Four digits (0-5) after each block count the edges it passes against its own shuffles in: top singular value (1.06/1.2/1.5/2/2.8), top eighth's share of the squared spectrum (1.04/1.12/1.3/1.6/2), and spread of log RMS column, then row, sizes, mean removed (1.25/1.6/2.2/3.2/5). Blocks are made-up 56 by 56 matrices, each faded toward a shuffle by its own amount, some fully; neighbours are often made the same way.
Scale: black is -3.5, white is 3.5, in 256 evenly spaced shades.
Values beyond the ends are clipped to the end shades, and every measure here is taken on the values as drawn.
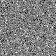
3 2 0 0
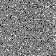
2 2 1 0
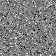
2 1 0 0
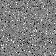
1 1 0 0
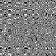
4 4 2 2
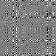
4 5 3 3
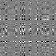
4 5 3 3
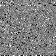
2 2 0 2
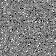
0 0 0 0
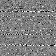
2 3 0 3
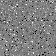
1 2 0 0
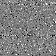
1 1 0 1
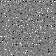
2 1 0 1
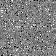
1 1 0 1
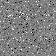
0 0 0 1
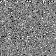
1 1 0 2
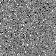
0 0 0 0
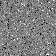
0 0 0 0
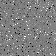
2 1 0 0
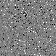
2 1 0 0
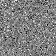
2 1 0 0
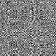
4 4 2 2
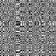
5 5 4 3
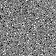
0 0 0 0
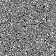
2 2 1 0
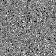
2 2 0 0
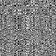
4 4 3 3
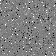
0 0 0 0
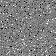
0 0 0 0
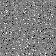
2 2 1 1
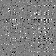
4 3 2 2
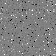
2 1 0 0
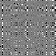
5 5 3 3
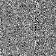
1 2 3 0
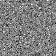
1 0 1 0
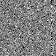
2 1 2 0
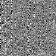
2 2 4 0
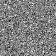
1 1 1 0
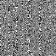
1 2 3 0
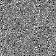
1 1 2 0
